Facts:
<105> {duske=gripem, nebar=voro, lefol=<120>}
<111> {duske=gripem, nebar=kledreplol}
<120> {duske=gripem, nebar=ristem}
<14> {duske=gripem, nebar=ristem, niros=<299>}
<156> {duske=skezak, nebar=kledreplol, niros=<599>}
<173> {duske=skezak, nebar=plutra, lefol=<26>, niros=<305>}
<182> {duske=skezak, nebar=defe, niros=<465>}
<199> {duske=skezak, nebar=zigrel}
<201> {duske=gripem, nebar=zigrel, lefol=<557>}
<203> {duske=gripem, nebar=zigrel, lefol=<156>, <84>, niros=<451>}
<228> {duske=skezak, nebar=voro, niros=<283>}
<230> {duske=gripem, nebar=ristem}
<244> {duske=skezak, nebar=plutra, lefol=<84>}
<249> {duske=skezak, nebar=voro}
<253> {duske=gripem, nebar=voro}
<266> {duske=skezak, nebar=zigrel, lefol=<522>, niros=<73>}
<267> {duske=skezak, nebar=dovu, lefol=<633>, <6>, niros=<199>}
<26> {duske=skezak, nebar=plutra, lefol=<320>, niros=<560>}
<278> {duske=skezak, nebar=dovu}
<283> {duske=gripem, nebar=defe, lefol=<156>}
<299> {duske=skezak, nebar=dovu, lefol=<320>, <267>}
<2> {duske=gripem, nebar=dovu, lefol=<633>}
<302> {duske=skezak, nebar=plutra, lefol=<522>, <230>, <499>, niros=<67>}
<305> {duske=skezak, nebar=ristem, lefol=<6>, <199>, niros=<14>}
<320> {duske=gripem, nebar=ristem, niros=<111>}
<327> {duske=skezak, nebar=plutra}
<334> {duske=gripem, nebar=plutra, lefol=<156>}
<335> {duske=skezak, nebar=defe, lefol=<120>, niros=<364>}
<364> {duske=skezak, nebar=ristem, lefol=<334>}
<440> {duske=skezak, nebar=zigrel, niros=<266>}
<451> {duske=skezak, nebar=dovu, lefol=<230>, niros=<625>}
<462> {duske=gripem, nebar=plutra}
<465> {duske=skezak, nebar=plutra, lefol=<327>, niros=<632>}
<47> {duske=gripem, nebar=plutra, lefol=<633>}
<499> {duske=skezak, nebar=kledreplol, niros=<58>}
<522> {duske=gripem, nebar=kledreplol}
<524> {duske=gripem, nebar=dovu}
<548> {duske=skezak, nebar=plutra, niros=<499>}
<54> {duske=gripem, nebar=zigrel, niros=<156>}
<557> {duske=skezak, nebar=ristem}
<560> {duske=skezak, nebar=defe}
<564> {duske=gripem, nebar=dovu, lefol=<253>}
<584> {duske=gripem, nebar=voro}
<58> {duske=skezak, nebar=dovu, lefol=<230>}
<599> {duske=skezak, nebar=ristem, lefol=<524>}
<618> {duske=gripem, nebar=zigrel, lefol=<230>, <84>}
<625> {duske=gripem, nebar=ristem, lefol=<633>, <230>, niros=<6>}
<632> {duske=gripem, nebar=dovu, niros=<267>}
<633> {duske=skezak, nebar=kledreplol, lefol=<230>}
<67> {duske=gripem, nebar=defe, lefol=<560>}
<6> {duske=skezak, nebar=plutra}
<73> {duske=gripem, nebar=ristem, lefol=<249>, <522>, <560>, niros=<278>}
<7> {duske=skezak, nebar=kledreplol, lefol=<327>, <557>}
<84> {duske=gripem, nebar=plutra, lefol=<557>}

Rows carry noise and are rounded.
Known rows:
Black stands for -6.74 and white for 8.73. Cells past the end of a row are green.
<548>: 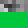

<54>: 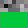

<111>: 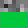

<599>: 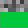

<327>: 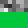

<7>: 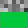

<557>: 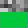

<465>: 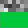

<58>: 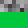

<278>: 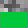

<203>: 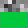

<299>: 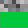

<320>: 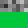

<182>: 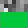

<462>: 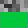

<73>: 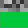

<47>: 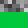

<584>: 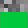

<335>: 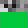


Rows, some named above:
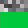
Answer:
<465>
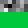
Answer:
<560>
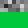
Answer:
<201>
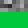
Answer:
<522>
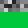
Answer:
<67>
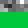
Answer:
<6>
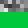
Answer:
<465>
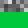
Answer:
<625>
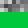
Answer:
<364>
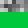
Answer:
<364>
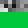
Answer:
<335>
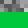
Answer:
<2>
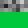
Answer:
<320>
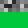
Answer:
<67>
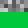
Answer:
<7>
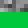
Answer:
<499>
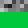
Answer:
<266>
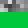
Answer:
<244>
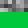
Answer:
<557>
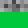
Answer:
<305>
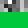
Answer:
<283>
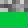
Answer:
<156>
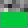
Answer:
<249>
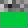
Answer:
<302>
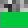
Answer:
<334>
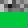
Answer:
<302>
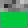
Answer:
<199>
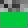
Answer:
<105>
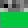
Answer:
<120>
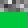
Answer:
<618>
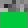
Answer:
<440>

